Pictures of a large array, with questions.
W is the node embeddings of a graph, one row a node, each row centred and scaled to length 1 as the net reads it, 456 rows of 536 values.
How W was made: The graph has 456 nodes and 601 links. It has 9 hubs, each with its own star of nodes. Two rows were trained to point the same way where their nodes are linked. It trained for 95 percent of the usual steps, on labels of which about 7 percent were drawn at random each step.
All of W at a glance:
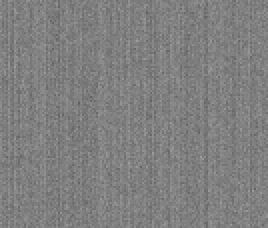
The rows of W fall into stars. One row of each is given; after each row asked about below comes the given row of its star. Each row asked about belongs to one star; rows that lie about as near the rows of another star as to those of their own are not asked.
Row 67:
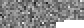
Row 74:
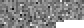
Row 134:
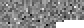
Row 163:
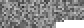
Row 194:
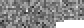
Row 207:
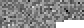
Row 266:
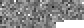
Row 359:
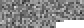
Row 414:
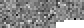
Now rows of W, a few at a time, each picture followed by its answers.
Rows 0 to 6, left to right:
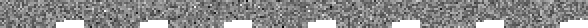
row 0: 207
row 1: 163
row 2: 266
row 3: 266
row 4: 266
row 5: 134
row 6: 359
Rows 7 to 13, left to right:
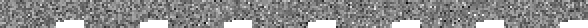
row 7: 414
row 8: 163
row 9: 163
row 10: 414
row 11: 359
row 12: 74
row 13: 266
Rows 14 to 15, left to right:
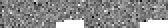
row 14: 67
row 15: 163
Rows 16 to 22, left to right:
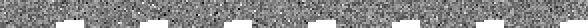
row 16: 194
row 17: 414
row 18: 67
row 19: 67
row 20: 134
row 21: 207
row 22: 359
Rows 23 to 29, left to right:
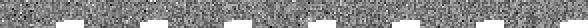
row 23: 74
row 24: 194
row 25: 207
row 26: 207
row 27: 194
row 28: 207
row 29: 74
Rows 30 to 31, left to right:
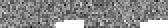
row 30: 266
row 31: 359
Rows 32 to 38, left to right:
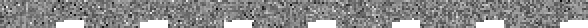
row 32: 194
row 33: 359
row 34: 207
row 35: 194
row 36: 359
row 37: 74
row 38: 194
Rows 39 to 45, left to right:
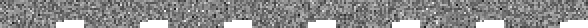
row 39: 266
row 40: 67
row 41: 163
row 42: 163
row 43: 74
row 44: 194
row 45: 163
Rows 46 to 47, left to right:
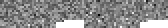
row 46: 266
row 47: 74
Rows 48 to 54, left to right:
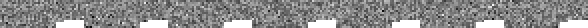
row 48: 207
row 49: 163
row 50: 266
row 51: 194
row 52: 67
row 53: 67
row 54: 163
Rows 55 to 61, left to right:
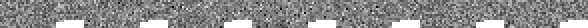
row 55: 266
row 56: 67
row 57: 359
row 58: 163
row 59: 266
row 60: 359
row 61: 67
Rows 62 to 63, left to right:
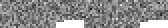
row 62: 266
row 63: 207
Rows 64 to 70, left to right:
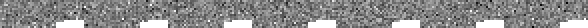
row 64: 134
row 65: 74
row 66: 359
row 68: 414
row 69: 414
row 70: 194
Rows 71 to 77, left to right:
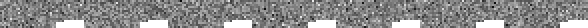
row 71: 266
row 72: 266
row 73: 134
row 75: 266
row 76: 207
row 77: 194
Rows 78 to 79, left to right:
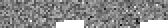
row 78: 266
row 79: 414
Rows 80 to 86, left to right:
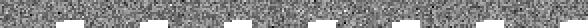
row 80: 134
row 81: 67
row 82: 74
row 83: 194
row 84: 194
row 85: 359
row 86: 359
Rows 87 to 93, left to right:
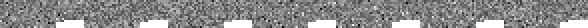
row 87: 134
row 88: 266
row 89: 414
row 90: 266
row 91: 359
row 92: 163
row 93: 266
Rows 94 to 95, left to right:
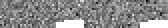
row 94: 67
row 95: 207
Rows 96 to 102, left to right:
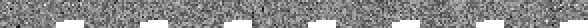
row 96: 266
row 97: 67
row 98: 414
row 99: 194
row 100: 414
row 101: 359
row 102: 414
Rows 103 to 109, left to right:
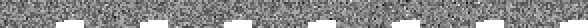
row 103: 67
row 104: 74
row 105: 414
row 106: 67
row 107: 266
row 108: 67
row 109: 67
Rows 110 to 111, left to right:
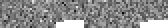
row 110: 163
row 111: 74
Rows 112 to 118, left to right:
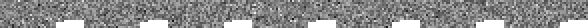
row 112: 67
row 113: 414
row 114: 74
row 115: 266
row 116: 414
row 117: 207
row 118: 67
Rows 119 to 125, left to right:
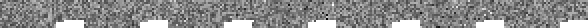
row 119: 163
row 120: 74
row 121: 163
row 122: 194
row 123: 266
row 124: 359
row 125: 207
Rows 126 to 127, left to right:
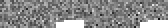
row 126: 266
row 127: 414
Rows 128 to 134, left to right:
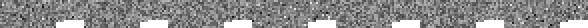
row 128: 74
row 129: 414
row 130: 67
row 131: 134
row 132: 134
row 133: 194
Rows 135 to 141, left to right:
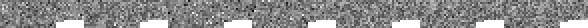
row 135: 194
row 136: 74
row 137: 414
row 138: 67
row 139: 134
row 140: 67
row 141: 134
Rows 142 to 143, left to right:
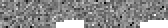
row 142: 266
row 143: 134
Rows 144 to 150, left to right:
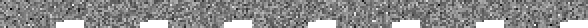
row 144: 266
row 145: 134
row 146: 266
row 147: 414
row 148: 266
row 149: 134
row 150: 74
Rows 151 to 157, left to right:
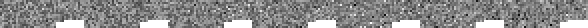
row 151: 134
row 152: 194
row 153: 194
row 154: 194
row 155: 134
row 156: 163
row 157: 74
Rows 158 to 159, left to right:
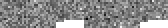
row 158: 359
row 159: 74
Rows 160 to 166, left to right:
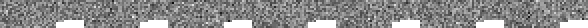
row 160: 134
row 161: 359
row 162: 163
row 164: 359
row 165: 74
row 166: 163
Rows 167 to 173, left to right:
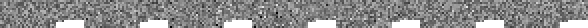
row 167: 67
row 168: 163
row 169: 414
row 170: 163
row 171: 163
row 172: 207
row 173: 163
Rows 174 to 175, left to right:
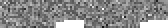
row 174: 207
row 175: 359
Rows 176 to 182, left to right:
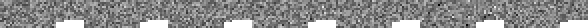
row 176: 359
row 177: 74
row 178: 67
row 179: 414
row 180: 266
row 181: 134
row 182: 163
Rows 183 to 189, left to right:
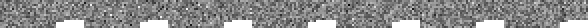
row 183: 359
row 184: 134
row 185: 359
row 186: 67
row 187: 359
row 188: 414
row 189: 163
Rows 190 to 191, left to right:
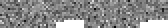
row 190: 207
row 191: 266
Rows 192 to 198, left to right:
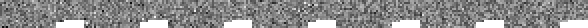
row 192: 163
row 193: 67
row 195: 414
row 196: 207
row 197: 414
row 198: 74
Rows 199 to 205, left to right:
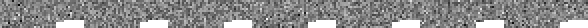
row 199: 134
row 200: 67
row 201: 207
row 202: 163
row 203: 414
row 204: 207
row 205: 67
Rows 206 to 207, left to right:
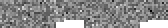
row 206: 207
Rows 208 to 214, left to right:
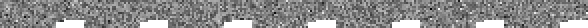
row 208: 163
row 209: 207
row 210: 163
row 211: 359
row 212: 194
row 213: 266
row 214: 207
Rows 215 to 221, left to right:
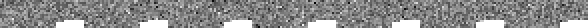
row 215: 67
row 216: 207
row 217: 414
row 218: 163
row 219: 266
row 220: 207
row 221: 414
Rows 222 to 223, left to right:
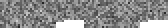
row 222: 67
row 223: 359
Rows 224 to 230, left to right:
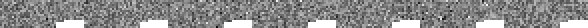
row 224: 359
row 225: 74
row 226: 163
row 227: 414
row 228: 207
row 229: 74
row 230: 207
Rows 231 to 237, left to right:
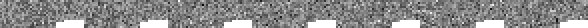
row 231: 414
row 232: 74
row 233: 67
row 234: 163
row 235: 414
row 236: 67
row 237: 414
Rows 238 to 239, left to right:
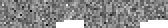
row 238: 74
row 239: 207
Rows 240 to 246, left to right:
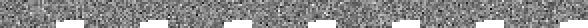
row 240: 207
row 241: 67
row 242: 67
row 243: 134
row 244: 359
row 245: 67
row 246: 414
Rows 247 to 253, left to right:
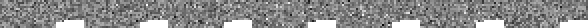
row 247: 266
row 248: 414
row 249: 414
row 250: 163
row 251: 134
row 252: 207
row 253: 163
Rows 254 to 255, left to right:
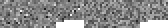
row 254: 134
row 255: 414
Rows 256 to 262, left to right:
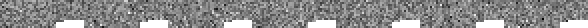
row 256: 163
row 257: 207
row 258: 207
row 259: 163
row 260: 74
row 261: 74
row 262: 266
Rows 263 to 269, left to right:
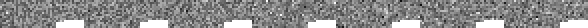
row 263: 74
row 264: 414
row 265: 67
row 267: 163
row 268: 207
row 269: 67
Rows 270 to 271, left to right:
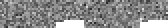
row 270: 414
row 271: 207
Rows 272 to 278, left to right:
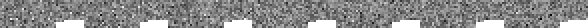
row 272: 207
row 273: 134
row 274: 359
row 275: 67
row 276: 163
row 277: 207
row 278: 359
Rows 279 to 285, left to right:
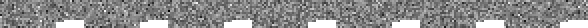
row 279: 359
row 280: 163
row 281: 67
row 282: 207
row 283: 266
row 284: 194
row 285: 134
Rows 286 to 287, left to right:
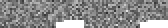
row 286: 163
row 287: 207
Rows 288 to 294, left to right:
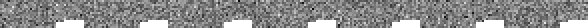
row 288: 414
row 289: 67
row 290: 414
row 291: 67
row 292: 67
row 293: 163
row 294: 194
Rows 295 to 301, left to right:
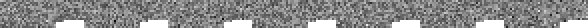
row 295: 163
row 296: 67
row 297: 134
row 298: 359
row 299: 67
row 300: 414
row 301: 163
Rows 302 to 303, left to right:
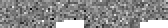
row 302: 414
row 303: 67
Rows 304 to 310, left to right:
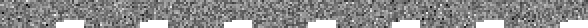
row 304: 74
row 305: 359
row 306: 207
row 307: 414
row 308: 163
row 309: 74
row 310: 74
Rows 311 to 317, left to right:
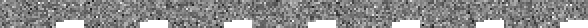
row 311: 414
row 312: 163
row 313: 359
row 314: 359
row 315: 359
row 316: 67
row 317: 74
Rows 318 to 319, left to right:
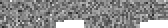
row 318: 67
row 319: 266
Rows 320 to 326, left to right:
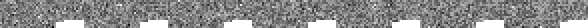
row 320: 359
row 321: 207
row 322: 67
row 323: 207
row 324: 359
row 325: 207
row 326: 359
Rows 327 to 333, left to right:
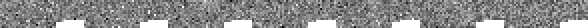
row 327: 414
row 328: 134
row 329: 74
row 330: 266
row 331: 359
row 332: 163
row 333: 67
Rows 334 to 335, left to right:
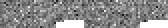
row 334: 163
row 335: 163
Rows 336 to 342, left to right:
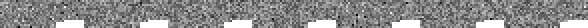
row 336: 266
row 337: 207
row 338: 134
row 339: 414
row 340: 194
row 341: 67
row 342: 194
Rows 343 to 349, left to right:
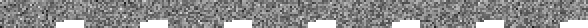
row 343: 359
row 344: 134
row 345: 359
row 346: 67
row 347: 414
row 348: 134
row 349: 194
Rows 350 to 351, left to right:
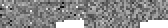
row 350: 194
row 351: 67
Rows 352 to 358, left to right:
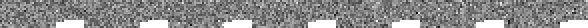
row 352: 266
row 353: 67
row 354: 266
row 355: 74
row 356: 359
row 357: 266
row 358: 67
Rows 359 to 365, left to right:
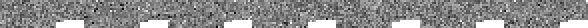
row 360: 194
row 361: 194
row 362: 414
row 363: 359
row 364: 207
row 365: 67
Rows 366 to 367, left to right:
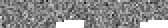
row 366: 67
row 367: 67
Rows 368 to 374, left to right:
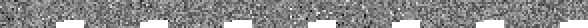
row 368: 74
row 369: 414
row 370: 359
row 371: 359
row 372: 194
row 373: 194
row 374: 414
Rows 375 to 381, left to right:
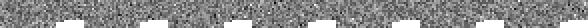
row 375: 207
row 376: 266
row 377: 134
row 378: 414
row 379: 207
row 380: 414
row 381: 266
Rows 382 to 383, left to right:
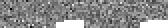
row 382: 266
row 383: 414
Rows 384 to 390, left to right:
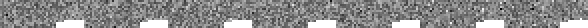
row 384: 194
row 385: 414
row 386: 74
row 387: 194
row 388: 134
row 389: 194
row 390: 359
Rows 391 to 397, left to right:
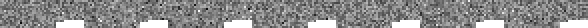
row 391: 207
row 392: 163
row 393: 194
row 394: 207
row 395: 134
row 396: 359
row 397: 266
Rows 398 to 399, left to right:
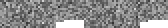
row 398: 414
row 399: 359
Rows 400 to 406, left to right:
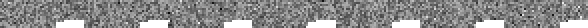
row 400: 266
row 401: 67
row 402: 194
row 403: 163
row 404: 74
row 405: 163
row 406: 134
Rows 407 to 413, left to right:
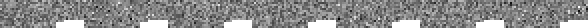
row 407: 74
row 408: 359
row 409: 74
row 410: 194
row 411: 74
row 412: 207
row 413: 134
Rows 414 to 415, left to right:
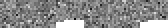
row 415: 207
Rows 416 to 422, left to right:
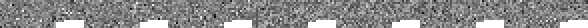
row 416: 359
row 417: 414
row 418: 134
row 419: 194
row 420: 67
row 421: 74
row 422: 67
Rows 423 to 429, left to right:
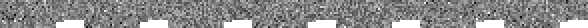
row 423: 74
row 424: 163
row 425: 266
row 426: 163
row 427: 207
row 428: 134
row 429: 207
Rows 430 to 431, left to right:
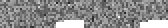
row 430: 414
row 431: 67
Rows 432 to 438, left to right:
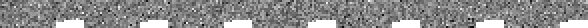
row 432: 359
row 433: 134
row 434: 134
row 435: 414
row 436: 163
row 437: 414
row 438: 266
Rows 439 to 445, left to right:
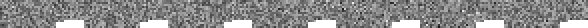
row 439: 194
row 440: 74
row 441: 134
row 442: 359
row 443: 163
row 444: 207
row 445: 163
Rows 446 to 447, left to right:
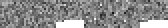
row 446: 194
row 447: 207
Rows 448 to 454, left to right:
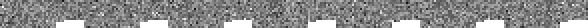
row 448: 207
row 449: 134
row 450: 359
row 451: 359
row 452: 207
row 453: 67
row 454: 414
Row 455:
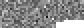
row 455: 134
